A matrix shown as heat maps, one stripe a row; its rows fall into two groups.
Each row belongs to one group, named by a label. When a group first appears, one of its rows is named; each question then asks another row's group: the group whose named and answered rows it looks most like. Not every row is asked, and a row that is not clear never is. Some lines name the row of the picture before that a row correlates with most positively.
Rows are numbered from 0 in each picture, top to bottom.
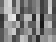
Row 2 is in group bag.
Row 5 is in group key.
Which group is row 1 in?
bag
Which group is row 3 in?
bag
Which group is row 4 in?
bag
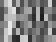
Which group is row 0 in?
bag
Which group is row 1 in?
bag
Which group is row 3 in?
bag
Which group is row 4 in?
bag
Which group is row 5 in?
key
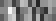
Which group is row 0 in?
key
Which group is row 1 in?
bag
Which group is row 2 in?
bag
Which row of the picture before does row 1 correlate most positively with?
3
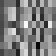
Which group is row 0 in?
key
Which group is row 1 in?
bag
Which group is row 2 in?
bag
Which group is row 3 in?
key
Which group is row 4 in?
bag
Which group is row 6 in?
key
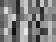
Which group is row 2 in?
bag
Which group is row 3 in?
key
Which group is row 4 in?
key
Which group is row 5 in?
key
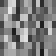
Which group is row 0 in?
bag
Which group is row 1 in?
bag
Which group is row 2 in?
key
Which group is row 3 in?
bag
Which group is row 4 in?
key
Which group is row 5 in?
key
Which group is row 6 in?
bag
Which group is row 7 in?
bag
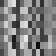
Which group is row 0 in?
bag
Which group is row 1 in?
key
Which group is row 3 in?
key
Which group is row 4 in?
bag
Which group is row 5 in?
key
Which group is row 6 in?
key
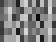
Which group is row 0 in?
key
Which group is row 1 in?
bag
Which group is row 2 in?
key
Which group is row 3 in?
bag
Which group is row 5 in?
bag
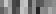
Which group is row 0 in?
key
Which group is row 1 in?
key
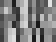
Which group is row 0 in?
key
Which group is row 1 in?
key
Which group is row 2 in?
key
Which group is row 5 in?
bag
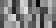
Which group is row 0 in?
key
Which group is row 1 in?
key
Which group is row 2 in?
bag
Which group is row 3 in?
bag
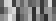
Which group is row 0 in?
bag
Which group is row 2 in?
bag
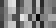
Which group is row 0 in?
bag
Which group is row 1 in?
bag
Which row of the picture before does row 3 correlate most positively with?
1
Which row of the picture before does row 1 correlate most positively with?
1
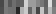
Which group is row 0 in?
key
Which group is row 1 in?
key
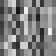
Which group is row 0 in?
bag
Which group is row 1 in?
key
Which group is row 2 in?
key
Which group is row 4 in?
key
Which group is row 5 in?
bag
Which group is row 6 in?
key
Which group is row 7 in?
bag
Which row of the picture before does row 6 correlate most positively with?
1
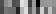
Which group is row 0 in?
key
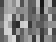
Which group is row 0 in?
bag
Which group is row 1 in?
bag
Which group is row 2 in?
bag
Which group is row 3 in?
key
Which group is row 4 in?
bag
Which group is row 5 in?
bag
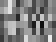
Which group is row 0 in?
bag
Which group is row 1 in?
bag
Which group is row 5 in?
key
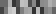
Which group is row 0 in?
key
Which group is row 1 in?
bag
